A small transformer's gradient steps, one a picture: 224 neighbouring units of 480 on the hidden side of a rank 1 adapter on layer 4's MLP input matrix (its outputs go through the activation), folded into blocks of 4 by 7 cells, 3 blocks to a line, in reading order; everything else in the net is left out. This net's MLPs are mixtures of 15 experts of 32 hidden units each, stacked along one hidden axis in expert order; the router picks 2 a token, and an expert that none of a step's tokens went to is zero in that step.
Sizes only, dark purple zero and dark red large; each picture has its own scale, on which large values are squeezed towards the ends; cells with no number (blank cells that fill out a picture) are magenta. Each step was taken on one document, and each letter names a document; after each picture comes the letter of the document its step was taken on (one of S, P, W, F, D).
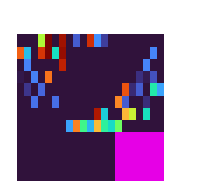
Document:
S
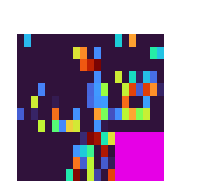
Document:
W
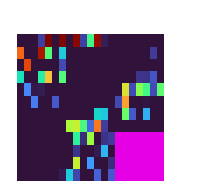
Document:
S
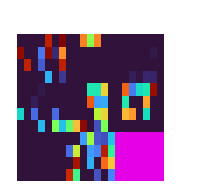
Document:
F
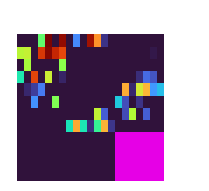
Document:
S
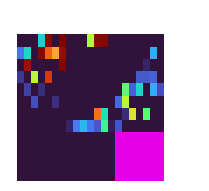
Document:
S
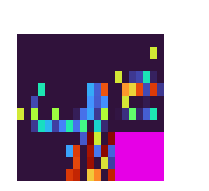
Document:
W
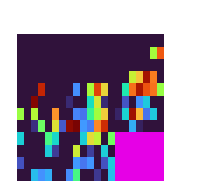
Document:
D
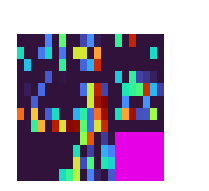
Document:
F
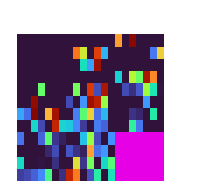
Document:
D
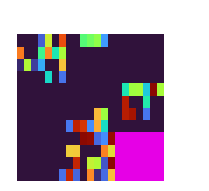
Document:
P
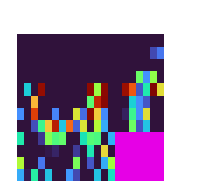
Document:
D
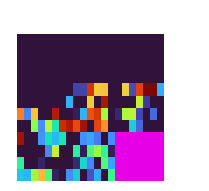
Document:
D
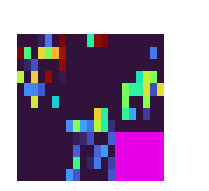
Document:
S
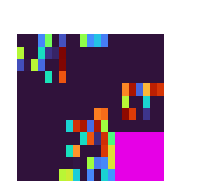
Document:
P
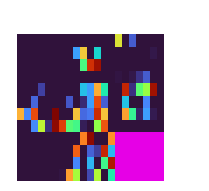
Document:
F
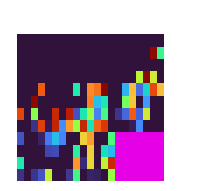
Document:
D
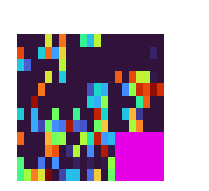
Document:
D
